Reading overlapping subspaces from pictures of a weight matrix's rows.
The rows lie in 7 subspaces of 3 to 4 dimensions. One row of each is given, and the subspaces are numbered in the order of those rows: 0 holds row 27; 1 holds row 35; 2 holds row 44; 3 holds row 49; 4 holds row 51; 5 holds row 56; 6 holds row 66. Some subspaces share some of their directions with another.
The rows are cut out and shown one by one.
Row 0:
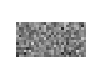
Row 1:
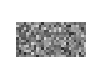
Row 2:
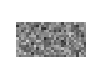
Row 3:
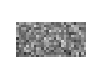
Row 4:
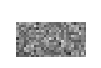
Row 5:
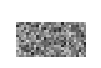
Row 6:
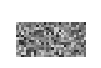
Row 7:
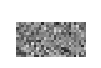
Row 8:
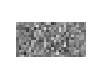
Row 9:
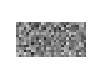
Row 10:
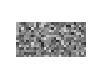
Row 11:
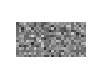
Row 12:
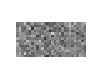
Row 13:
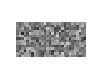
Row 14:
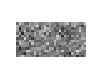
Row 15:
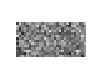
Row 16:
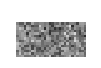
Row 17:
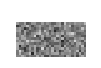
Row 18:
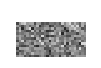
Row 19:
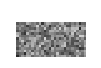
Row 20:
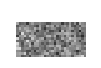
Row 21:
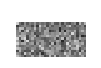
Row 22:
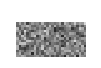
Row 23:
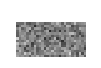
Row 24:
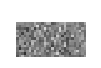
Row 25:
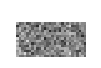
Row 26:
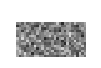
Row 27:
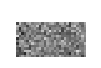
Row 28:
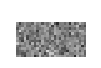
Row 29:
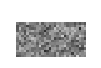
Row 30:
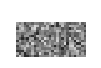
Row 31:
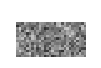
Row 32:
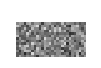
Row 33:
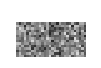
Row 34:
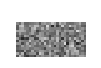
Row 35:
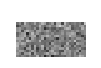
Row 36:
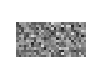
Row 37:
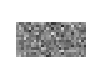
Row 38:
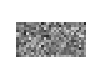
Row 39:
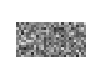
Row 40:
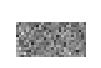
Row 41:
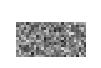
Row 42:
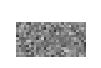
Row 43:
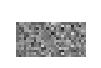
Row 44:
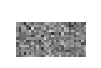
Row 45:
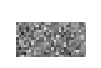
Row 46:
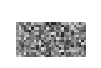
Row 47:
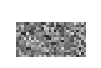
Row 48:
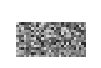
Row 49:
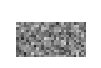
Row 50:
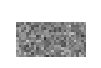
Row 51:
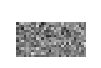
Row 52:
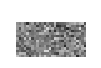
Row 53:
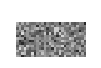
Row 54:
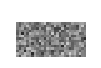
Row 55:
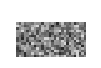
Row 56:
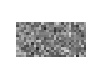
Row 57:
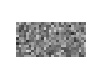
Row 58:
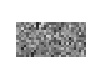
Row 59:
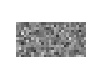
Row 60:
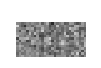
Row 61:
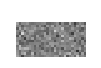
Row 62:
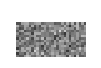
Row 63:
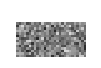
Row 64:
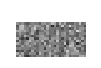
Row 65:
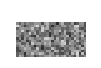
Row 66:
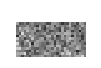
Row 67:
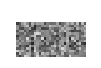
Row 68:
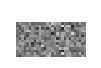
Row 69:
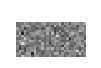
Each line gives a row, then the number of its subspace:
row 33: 3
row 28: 5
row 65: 3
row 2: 3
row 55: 3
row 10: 4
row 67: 5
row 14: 1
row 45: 0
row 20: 6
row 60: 3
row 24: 0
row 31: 1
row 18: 2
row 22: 1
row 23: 4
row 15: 0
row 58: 4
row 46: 2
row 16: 3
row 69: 6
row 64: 5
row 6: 6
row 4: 4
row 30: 5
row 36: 2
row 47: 1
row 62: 5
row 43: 2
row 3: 4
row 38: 1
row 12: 2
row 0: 6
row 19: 1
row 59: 6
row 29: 1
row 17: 0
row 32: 6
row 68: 2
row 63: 5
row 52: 1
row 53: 6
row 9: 6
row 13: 6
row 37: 2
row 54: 6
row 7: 5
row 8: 0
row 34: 5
